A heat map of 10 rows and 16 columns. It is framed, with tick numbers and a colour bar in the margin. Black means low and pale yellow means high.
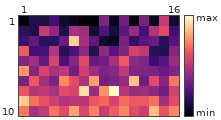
There is an overall slope up to the bottom. The bottom middle is the ninth with the highest average. The histogram is bell-shaped. There are no regular stripes. Overall the values sit about 40% of the way up the scale.
